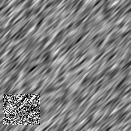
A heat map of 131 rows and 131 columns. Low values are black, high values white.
The halves do not mirror each other. The grain runs diagonally up to the right. In the bottom left lies a patch that is rougher than the rest. Values change most from cell to cell in the bottom left.
